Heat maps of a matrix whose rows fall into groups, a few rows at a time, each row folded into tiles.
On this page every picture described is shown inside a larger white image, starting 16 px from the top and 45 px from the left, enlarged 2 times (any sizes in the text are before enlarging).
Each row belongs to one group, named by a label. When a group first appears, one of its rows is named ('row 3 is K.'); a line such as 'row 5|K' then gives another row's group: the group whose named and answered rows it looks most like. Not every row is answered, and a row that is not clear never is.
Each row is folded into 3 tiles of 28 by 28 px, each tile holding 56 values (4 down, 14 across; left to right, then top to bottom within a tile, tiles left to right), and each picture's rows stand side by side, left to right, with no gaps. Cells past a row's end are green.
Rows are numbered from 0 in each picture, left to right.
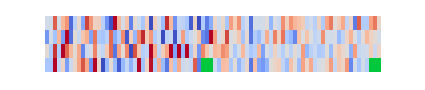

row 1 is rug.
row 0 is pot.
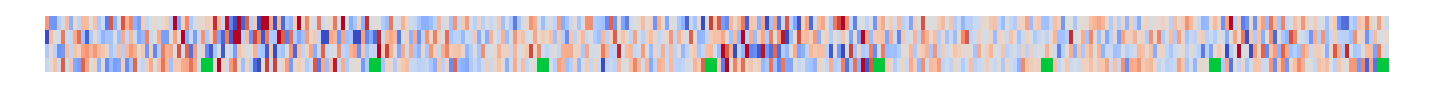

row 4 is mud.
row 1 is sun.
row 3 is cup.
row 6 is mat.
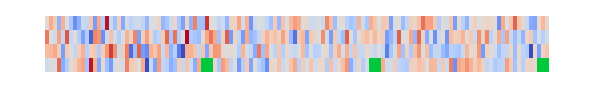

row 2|mat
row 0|cup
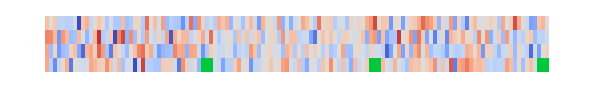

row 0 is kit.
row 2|mat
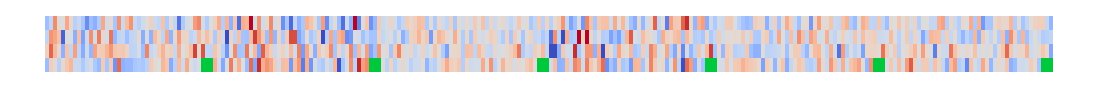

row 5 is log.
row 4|mud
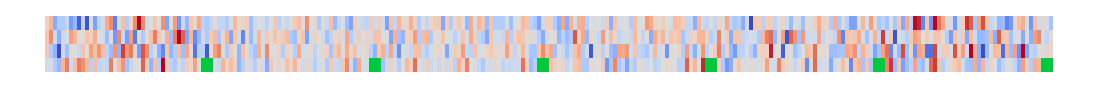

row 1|rug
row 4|kit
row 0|kit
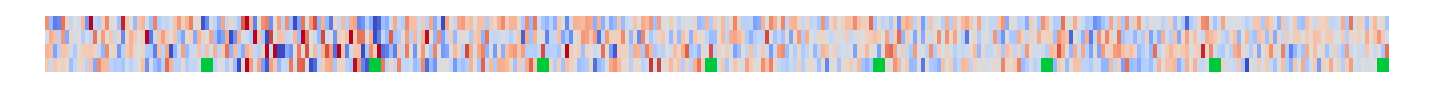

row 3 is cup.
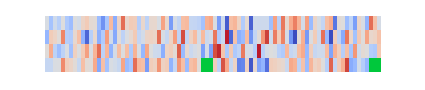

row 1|rug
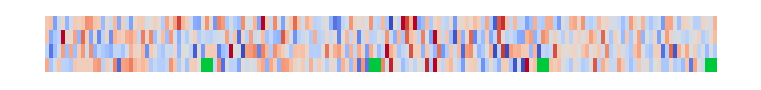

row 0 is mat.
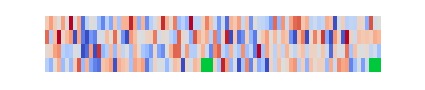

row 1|rug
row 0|rug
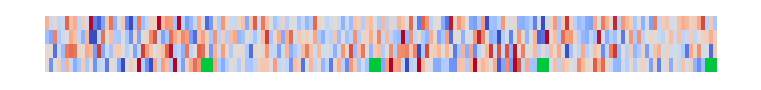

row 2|pot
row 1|kit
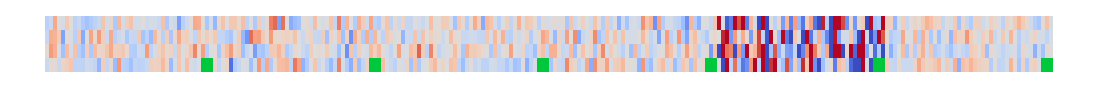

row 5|mat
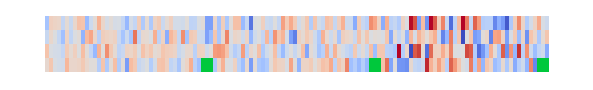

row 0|log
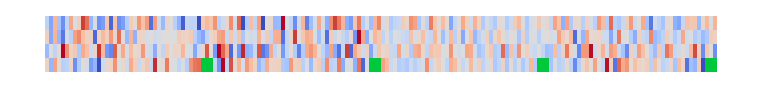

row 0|cup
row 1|mud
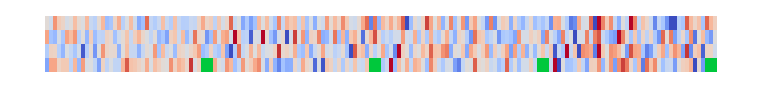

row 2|pot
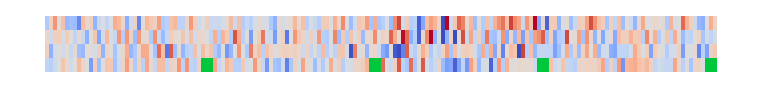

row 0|mud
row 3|mat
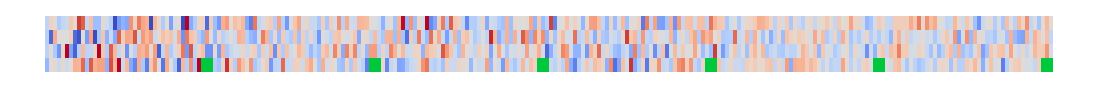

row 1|log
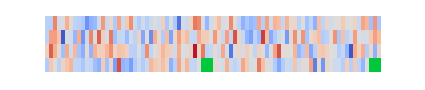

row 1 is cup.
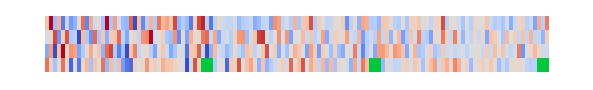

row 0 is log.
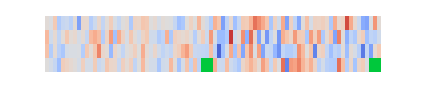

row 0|kit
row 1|mat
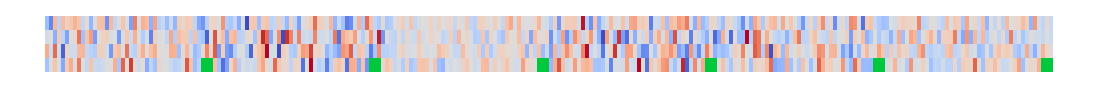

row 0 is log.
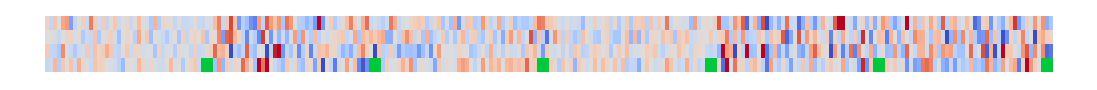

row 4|mud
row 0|pot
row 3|kit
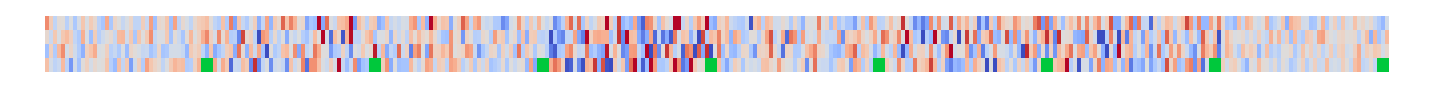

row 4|kit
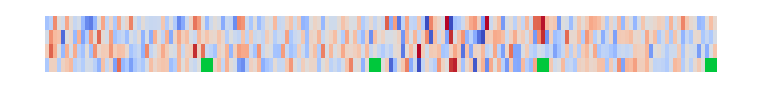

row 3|mat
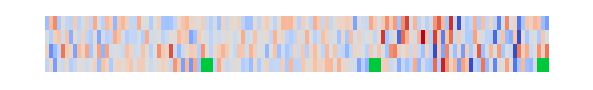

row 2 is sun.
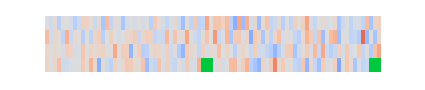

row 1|sun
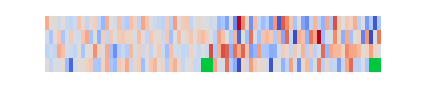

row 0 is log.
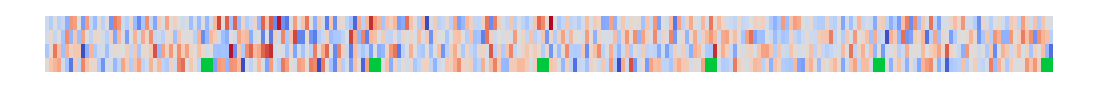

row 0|pot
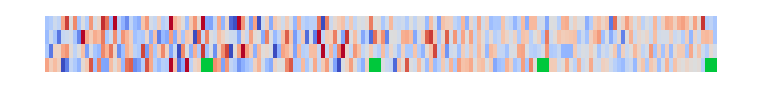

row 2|kit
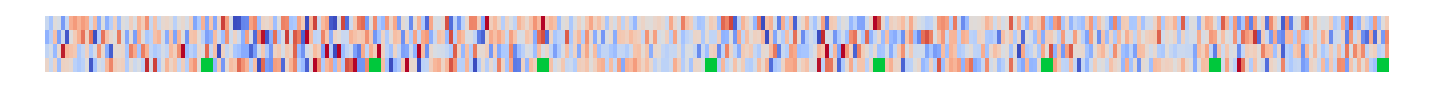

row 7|sun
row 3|mat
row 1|mud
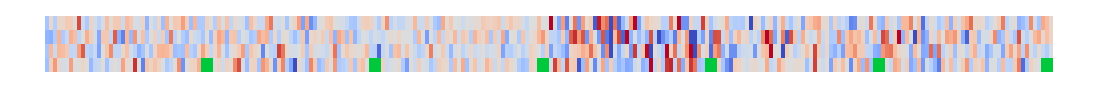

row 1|log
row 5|rug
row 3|sun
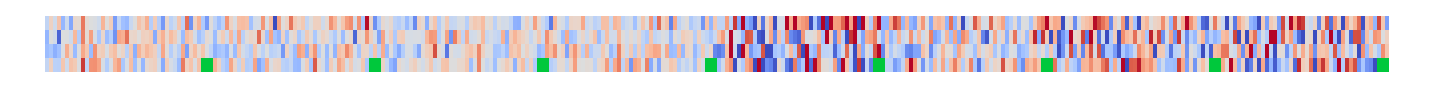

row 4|rug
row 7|rug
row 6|mat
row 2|kit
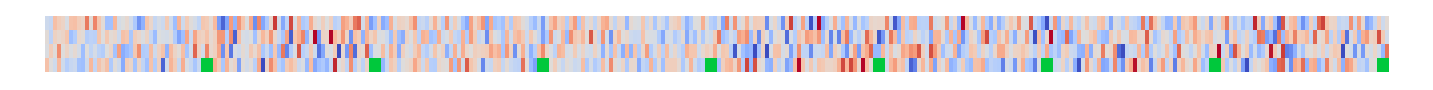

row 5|pot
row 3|sun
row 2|log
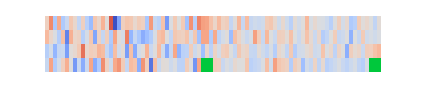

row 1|sun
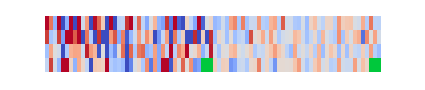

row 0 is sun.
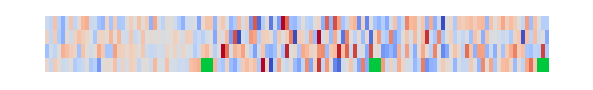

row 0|cup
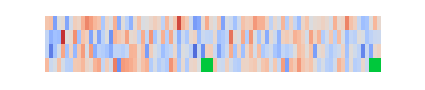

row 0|mat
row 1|mat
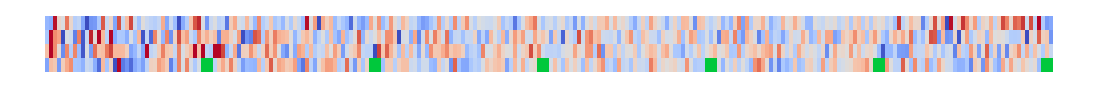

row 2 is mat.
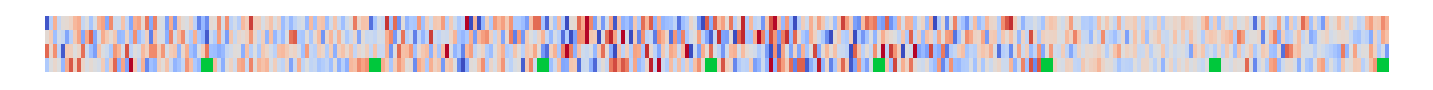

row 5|mud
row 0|log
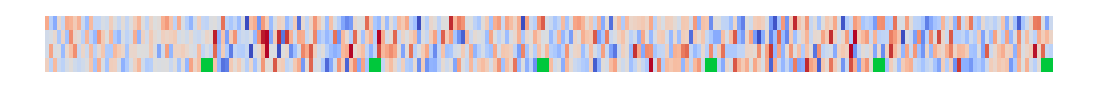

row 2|rug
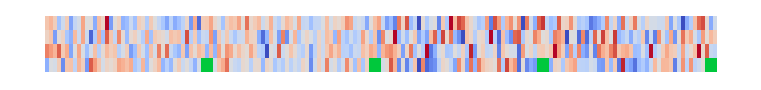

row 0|cup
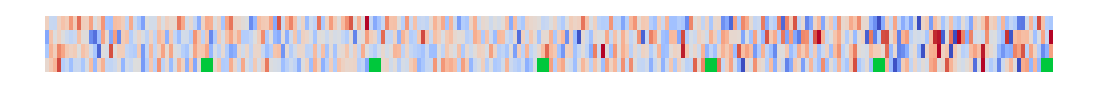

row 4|pot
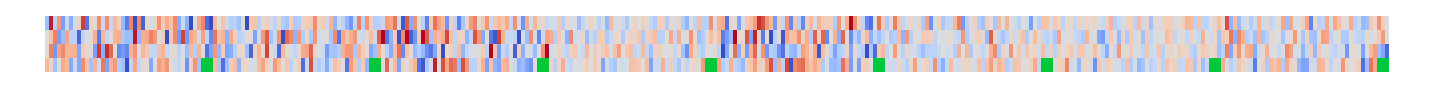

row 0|log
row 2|sun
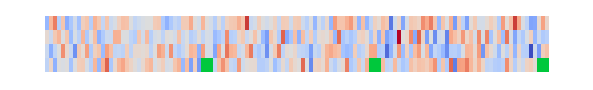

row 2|mat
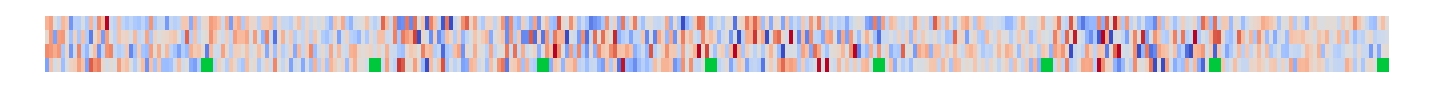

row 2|sun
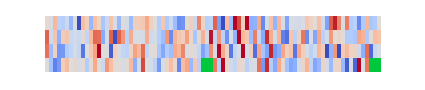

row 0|kit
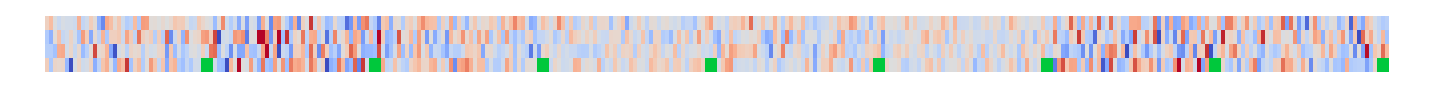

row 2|mat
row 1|kit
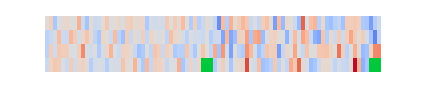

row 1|log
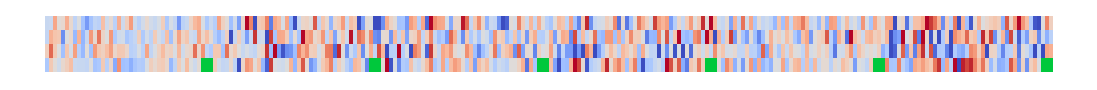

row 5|mat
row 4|rug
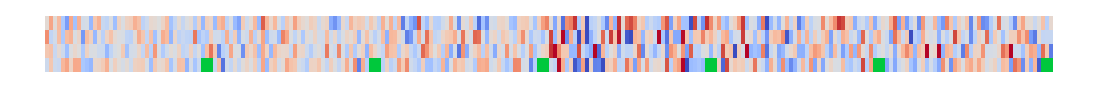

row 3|rug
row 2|mud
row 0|sun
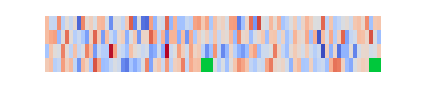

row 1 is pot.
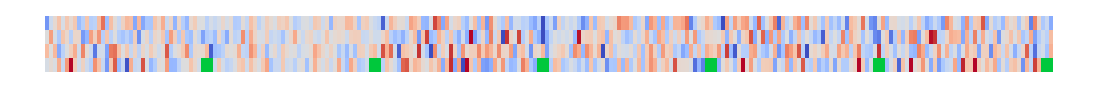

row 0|log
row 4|log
